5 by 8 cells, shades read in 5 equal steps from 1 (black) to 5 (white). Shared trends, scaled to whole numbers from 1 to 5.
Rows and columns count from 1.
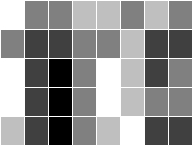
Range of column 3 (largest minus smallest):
2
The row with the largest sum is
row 1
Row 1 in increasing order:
3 3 3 3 4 4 4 5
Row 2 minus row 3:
-2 0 1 0 -2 0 0 -1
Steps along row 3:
down down up up down down up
